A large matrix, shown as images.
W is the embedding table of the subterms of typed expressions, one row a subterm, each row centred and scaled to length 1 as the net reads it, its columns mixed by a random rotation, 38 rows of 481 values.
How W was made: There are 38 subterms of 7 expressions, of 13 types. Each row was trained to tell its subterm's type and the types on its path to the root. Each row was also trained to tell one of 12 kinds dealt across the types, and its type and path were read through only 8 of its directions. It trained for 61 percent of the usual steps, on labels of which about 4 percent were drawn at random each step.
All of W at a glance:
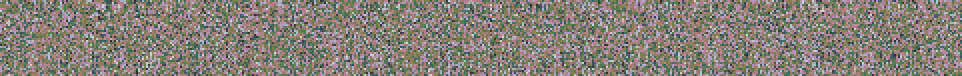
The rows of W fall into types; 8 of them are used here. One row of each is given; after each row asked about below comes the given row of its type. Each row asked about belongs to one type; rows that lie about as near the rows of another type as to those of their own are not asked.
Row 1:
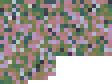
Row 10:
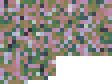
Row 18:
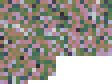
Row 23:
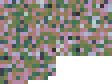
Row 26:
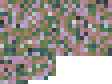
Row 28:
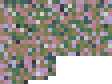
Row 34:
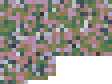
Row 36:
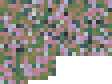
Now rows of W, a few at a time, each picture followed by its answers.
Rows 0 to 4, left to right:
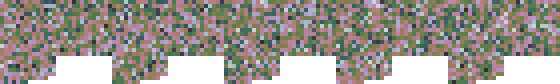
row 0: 28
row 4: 34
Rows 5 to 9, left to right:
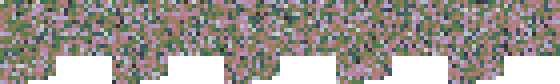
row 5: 36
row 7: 18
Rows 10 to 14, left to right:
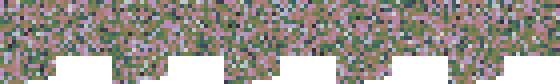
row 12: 34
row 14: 10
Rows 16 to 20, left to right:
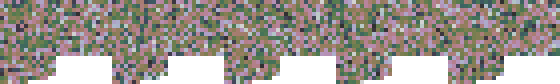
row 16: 36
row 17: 1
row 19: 34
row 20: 28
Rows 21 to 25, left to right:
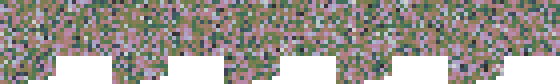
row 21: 10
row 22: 1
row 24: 1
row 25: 23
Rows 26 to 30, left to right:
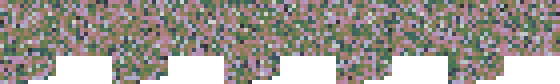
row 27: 10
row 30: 26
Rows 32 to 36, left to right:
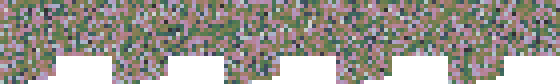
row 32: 28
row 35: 36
